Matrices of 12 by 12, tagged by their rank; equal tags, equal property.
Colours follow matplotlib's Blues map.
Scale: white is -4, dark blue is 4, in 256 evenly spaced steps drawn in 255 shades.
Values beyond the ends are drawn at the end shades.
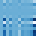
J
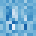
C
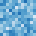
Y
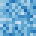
Y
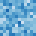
Y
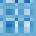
J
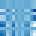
J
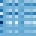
J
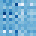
C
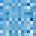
C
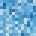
Y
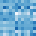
C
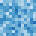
Y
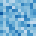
Y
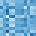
C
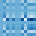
J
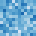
Y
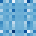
J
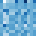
C
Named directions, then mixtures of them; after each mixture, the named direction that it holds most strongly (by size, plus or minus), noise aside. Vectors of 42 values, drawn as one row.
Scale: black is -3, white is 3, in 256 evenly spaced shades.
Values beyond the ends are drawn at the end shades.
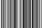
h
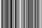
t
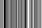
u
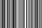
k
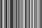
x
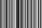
h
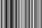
x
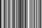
t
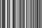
k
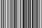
h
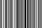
k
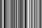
u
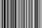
k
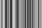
k
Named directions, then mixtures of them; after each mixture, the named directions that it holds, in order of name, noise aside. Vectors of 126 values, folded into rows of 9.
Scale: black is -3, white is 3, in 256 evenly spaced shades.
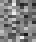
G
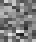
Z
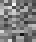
G, Z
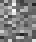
G, Z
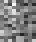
G, Z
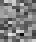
Z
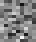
G, Z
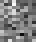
G, Z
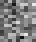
G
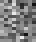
G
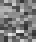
Z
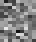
Z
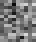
G
